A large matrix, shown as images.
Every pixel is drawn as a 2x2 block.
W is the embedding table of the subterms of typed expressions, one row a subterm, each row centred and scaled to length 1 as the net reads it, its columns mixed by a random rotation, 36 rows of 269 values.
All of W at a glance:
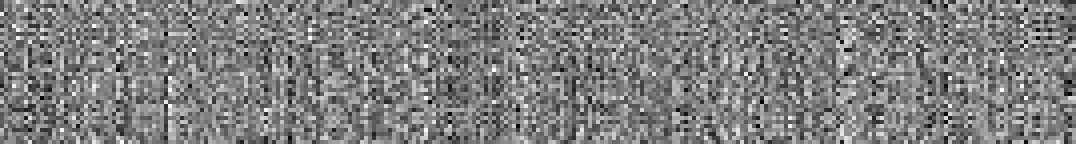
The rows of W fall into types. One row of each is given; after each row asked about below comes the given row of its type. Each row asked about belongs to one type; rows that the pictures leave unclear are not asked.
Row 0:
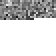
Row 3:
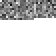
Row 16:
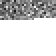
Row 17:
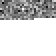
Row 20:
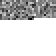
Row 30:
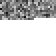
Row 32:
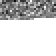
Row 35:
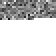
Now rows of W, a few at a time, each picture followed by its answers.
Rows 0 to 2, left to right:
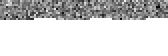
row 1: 30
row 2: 17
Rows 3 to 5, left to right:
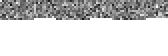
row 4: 0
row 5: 16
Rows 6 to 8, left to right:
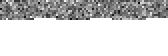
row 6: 30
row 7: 3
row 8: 32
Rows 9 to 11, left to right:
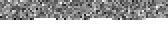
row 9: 3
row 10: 35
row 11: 16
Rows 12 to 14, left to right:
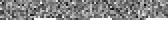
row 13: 3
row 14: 16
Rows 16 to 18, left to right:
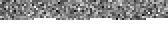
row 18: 0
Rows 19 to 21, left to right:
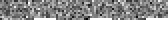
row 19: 30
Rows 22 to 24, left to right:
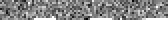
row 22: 30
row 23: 20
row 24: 16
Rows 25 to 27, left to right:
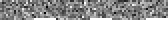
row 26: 30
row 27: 32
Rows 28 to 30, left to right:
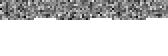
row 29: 20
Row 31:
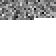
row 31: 20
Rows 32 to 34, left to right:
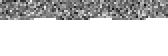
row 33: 20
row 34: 16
